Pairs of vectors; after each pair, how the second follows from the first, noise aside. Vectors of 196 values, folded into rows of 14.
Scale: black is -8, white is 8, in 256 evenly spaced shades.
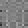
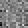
scaled up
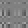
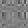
reversed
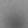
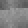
wrapped around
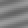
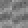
wrapped around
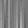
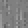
partly zeroed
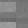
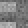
scaled up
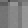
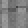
wrapped around
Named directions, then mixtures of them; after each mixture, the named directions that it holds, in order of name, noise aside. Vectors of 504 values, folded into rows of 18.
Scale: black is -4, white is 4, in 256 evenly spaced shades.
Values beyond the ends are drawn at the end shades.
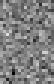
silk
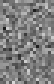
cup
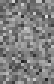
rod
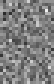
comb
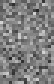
cup, rod, silk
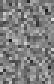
comb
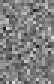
cup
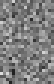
comb, rod, silk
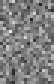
cup, rod, silk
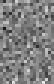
comb, cup, rod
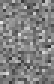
cup, rod, silk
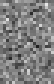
cup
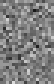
cup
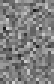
cup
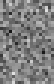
comb, rod, silk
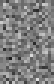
cup, silk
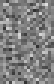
cup, silk
